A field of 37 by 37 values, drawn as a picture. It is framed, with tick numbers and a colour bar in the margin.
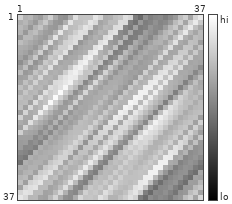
Overall the values sit about 70% of the way up the scale. No single row or column stands out from its neighbours. The grain runs diagonally up to the right. There is no overall slope. The ninth with the lowest average is the bottom right.
